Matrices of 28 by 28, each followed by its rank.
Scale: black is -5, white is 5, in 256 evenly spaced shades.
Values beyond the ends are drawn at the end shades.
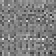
five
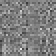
five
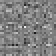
five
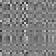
two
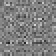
five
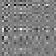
two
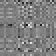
three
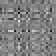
three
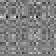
three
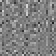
five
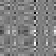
two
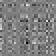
three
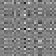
two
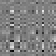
two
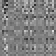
three
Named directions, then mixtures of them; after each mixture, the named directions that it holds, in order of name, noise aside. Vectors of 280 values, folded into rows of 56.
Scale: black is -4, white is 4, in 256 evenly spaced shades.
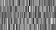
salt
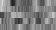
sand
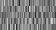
salt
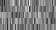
salt, sand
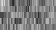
salt, sand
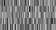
salt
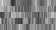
sand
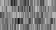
salt, sand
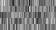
salt, sand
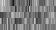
salt, sand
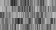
salt, sand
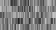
salt, sand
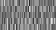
salt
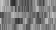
sand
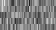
salt, sand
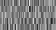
salt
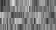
salt, sand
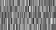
salt
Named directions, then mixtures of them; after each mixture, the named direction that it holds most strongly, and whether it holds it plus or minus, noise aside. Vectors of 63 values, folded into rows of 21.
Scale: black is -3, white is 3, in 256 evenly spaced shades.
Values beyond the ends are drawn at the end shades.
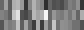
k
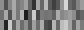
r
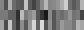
k, minus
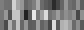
k, plus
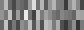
r, minus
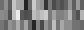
k, plus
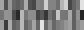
k, minus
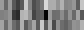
k, minus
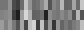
k, minus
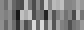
k, minus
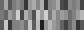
r, minus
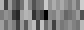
k, minus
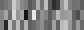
r, plus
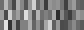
r, minus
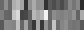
k, plus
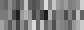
k, minus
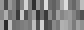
r, plus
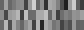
r, minus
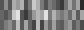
k, plus
